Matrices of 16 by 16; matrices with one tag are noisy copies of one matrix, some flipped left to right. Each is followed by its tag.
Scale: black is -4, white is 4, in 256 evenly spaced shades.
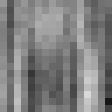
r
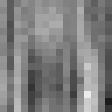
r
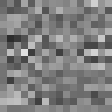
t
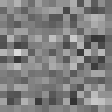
t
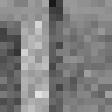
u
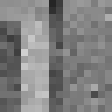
u
